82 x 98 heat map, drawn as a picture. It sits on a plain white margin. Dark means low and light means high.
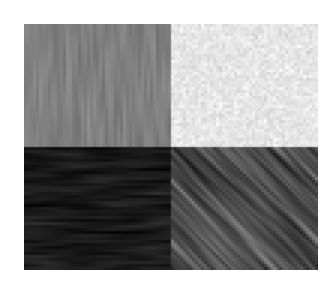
The table splits into 2 rows of 2 panels. Panel 1,1: middling, streaked downward, faint in contrast. Panel 1,2: very high, fine-grained, faint in contrast. Panel 2,1: very low, streaked across, faint in contrast. Panel 2,2: low, slanting down to the right.
